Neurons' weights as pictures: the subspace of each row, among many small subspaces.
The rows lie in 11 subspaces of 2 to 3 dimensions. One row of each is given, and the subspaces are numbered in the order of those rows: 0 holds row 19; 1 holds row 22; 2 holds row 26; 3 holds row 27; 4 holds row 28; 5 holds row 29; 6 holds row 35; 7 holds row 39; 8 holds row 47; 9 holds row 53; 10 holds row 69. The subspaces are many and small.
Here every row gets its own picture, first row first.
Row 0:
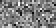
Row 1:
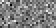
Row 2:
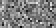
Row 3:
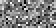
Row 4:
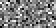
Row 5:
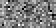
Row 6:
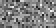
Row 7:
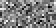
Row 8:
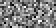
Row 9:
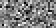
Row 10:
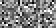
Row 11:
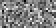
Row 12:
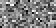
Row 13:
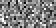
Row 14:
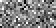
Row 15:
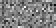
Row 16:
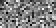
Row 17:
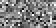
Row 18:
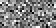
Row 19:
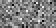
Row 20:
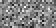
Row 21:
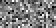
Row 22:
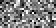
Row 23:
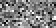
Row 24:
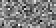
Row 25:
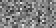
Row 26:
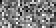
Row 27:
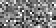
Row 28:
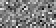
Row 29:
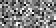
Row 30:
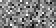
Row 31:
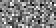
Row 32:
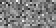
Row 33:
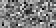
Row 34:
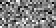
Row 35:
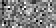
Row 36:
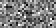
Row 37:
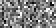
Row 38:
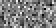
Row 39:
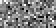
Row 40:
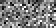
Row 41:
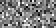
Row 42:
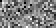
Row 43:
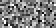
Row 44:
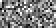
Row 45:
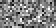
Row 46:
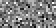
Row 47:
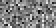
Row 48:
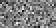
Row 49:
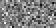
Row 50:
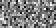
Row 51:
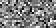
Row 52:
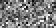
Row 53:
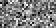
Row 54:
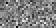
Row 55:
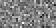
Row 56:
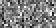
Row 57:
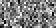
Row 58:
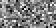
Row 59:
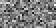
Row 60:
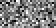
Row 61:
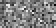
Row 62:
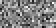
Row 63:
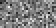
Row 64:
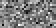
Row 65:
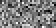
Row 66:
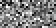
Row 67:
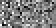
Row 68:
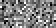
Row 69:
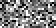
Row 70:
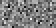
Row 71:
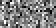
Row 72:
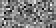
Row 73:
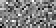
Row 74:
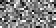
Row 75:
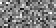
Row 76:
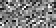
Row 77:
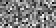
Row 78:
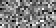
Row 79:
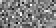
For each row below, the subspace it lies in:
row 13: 5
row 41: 2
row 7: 4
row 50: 5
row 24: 6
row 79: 2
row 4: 10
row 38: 5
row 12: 1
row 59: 1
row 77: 8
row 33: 9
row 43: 8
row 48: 5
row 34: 10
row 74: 1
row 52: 8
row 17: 3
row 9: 9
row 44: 2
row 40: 8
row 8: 8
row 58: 10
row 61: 1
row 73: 4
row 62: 2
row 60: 10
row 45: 0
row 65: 2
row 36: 9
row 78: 4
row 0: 2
